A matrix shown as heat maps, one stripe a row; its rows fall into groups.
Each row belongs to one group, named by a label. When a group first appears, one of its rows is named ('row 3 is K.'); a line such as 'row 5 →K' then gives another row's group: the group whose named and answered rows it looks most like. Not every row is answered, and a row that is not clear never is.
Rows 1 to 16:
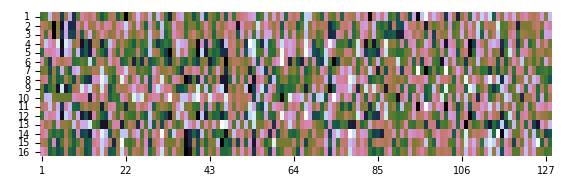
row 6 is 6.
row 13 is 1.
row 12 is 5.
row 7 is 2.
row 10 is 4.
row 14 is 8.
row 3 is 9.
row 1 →5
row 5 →5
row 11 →5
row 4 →5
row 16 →8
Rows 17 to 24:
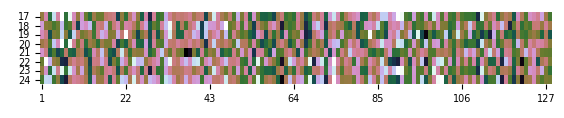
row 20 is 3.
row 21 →8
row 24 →4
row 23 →3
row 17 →3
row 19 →2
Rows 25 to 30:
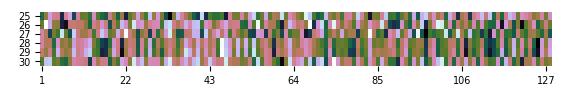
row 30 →4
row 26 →4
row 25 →5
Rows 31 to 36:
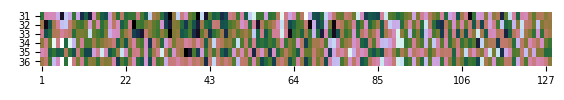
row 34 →3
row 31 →5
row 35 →8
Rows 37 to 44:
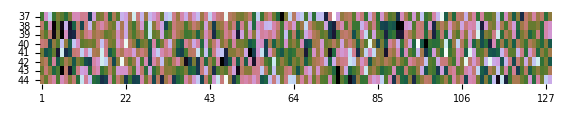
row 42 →8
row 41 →2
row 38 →9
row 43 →9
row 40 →2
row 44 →1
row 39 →9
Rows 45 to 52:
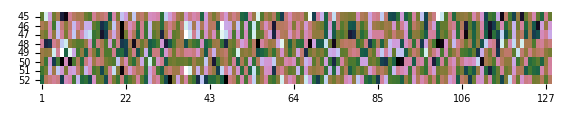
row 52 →5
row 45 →4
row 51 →1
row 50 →9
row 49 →3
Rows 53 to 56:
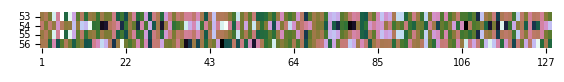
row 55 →3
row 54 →1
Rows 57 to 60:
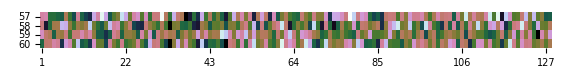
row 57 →8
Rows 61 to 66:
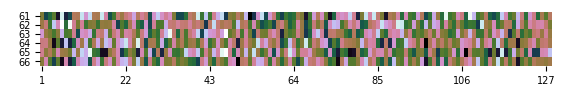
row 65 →1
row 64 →9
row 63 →2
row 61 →2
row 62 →3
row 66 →9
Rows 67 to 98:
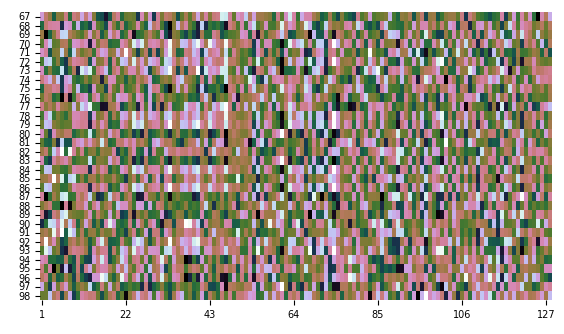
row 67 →1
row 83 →6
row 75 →5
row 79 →4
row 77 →1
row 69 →6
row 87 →6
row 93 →4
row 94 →8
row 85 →3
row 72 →4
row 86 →4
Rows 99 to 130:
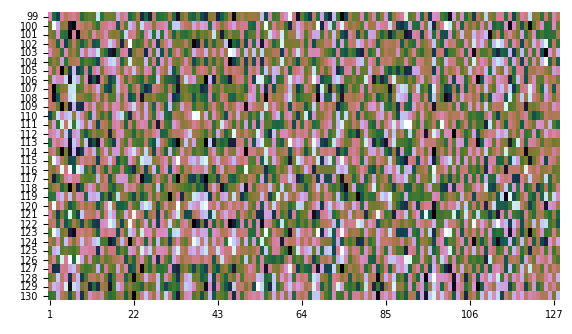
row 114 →9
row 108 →6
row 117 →6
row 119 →1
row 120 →4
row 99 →6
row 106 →5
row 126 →3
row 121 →2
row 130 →5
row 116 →3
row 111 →3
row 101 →9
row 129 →5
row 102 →8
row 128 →5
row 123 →4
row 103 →1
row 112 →5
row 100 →4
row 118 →9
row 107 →6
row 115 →4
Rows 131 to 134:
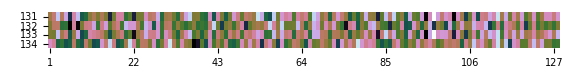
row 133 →5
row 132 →9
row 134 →8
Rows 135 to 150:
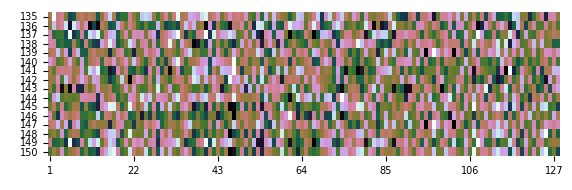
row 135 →4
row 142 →1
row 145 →8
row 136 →5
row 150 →8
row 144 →4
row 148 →8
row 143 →9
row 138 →8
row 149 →2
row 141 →1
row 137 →2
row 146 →6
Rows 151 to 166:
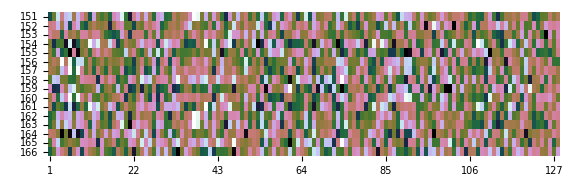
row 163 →1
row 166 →5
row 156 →3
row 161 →2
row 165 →4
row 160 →3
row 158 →4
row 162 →1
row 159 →6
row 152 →5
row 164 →9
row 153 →1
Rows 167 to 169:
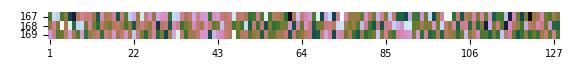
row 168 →3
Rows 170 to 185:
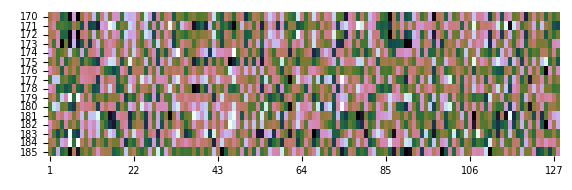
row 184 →3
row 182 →1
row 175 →8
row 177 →4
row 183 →2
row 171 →8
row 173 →9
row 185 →9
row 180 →4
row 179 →3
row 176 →1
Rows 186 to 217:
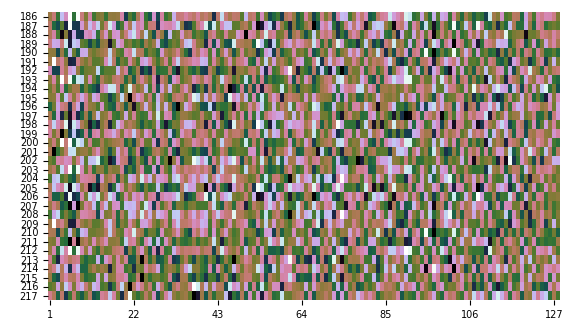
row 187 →2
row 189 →5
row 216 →1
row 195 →1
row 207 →9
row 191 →4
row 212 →3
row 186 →3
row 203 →3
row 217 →8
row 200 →3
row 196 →5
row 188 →9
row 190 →2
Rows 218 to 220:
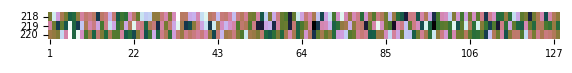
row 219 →2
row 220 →3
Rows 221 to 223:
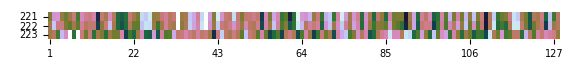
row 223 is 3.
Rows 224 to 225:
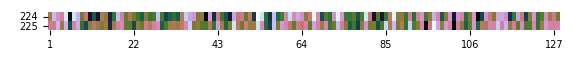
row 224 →5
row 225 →5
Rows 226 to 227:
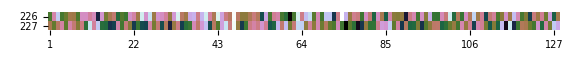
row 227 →1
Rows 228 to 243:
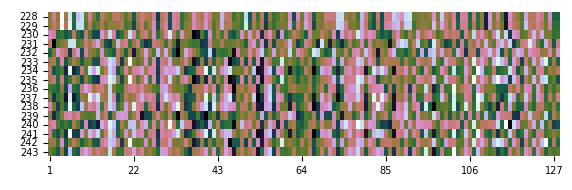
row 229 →3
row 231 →6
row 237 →2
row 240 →8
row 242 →8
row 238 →2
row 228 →3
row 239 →6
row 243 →2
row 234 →2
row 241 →2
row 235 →8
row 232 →5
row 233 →8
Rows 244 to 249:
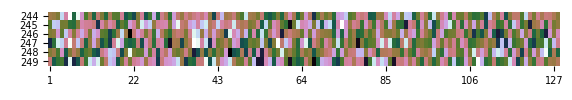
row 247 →1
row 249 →2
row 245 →4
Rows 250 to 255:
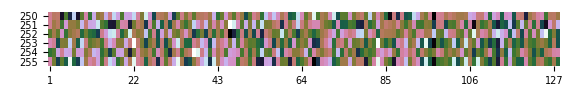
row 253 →2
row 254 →1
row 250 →9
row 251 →1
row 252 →8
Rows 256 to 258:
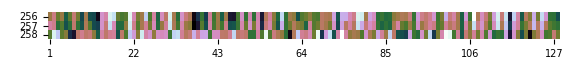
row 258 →4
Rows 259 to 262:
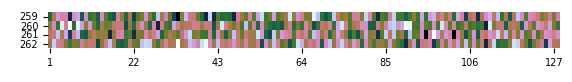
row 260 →3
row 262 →4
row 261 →5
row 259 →5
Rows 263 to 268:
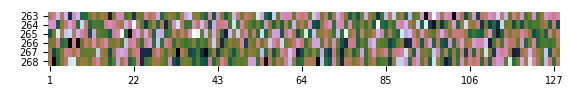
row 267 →6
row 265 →1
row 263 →5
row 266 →9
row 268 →6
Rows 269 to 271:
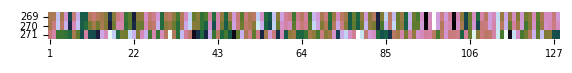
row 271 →8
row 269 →5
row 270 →5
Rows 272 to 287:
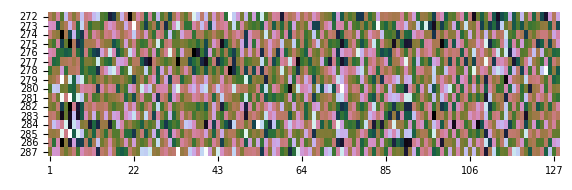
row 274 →9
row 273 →2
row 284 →5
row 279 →3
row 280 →4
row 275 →9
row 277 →6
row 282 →9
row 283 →9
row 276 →8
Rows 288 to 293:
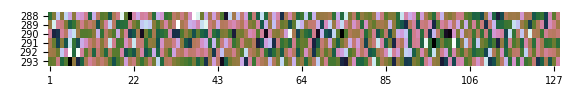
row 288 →1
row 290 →6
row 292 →3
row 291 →2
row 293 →9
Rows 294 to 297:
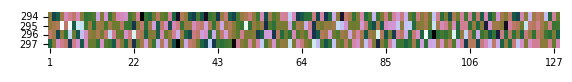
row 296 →2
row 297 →5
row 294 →6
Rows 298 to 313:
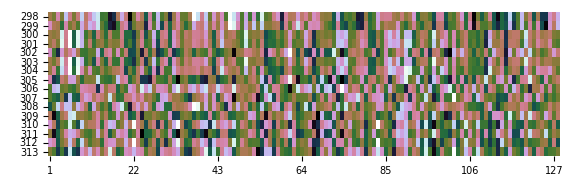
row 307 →2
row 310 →2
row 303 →3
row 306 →4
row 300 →3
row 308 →1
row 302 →6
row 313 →2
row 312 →2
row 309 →6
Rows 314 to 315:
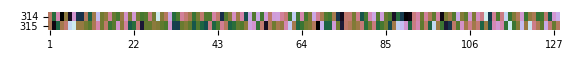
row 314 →9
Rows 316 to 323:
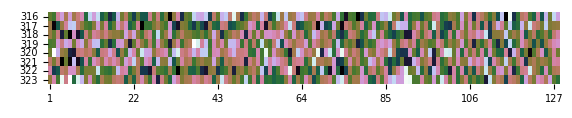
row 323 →3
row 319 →1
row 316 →1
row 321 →9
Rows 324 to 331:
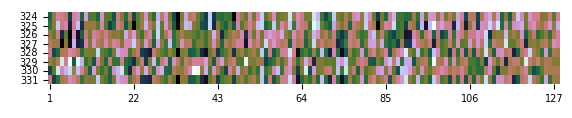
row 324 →5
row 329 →3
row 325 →5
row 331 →6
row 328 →6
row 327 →9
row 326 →9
